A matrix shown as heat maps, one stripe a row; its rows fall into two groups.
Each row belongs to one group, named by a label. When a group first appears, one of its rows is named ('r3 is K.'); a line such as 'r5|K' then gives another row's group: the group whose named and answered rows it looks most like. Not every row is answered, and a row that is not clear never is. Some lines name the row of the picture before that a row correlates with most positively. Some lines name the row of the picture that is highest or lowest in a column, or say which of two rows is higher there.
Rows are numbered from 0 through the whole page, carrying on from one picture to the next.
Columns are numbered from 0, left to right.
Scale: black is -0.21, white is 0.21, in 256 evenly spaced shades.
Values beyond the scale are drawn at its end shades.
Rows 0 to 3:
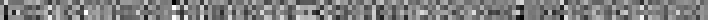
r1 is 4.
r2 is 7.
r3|4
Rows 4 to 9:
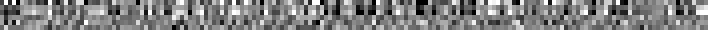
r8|7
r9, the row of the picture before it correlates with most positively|0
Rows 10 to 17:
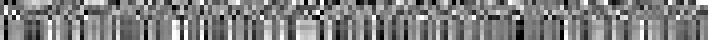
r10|7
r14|4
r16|4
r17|4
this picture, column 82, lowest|11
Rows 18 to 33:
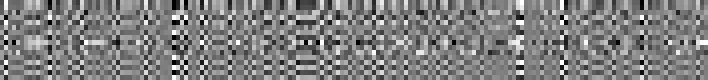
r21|4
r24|4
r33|4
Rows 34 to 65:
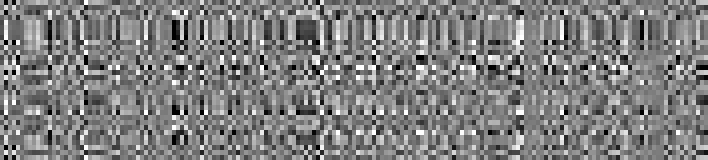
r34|7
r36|4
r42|7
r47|7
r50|4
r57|4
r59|4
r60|7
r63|7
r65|7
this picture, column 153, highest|47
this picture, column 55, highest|45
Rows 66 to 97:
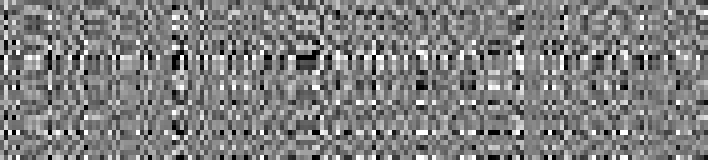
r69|4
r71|4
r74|7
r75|4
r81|4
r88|4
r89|7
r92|7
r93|4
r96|4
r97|7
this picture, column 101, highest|77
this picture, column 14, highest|92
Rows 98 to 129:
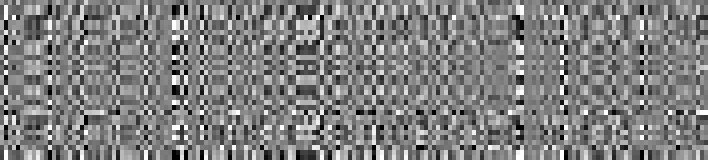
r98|7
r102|4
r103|4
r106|7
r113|4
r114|4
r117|7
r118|4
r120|7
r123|4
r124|7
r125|4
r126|7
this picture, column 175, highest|120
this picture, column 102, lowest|101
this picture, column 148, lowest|127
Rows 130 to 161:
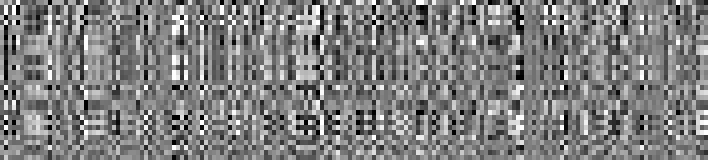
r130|7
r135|4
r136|4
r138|7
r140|7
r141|4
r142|4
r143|7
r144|4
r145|4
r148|7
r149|7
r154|7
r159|4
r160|7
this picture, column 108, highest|130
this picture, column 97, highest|130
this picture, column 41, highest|130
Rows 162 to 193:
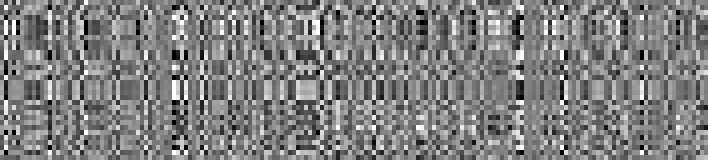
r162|7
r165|4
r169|4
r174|7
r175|4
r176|7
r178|4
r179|4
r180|4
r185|7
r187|7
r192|4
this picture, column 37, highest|164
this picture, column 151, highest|164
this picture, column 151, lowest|187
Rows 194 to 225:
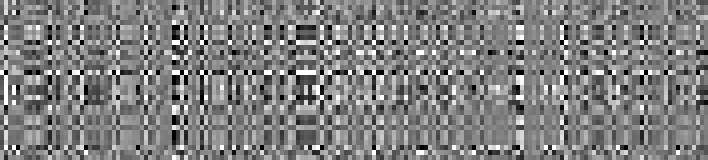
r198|4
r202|4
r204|7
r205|4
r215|4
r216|4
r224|7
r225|4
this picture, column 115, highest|204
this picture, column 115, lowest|208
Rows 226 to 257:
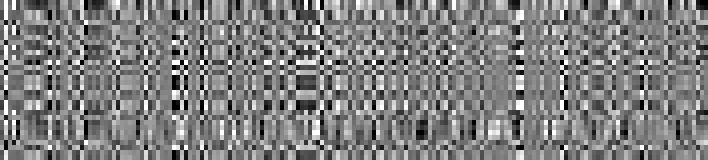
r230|7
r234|4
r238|4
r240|4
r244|4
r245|4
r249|4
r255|4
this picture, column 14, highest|238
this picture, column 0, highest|238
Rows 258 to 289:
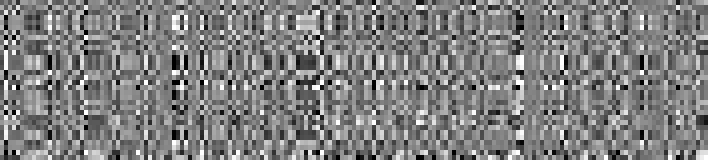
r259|7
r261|4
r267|4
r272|4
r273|7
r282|7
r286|4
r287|4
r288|7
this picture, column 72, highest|274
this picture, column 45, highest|275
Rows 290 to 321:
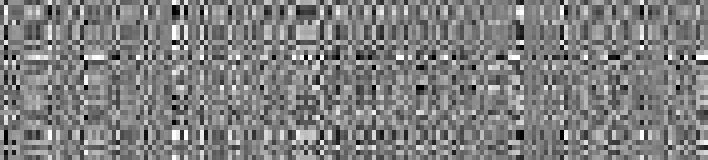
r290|4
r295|4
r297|4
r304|4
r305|7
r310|7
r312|7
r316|4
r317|4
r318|7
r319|7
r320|7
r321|4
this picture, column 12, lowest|292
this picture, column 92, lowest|301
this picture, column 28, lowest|301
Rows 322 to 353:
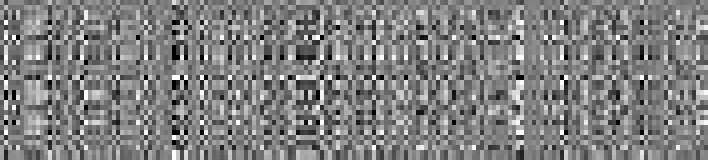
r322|4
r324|7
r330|7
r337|4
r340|7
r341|7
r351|7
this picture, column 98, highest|333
